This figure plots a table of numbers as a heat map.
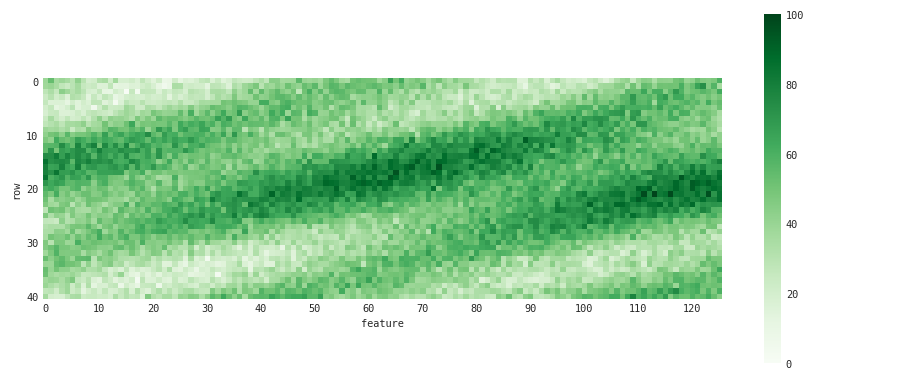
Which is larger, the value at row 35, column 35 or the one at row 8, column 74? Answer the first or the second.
the second
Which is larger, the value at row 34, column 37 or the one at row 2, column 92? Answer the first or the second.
the second
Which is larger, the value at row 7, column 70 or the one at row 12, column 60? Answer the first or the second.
the second
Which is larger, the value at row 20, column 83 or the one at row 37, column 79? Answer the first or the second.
the first
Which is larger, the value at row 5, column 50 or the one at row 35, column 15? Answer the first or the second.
the first
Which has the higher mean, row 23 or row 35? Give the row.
23
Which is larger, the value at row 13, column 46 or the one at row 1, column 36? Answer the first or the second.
the first
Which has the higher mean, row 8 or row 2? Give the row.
8
